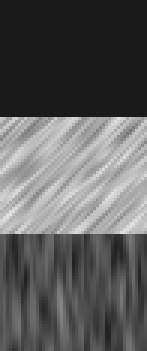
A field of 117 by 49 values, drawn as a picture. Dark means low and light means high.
It is made of 3 by 1 panels. Panel 1,1: very low, flat. Panel 2,1: high, slanting up to the right. Panel 3,1: low, streaked downward.
